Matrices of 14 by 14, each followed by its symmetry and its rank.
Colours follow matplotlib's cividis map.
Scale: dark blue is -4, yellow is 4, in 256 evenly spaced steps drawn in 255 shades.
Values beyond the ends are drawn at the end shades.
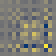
symmetric, rank two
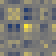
symmetric, rank two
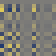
neither, rank one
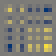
symmetric, rank one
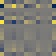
neither, rank one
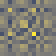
symmetric, rank two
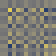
symmetric, rank one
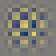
symmetric, rank one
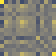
symmetric, rank three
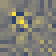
symmetric, rank three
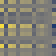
neither, rank one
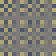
symmetric, rank one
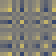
symmetric, rank one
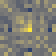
symmetric, rank three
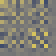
symmetric, rank three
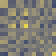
symmetric, rank two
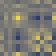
symmetric, rank two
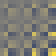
symmetric, rank one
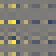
neither, rank one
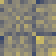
symmetric, rank three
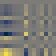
neither, rank one
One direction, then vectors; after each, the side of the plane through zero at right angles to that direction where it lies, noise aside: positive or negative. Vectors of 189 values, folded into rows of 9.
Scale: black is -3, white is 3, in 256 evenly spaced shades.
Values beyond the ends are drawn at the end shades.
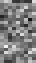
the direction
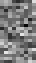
positive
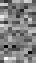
negative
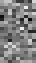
positive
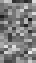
positive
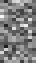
negative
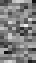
negative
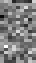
positive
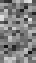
negative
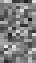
positive
